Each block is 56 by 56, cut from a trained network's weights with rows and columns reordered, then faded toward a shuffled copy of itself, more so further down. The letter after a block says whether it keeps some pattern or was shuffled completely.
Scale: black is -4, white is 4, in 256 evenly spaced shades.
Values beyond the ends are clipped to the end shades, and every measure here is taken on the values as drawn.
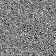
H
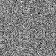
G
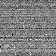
G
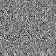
G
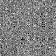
G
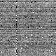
G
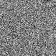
H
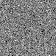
H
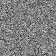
H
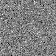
H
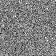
H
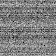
G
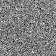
H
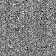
G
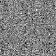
G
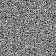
H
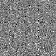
G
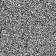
H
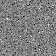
H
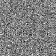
G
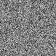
H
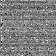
G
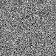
H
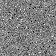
H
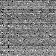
G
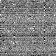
G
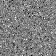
H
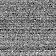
G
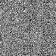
G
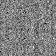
G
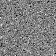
H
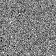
H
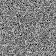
H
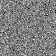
H
